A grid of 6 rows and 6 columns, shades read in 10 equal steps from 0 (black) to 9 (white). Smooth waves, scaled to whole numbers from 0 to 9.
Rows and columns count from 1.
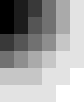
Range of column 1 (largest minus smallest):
8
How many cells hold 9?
3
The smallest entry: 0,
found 2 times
